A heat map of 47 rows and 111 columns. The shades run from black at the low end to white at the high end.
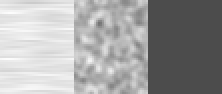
The table splits into one row of 3 panels. Panel 1,1: very high, streaked across, faint in contrast. Panel 1,2: high, blotchy. Panel 1,3: low, flat.
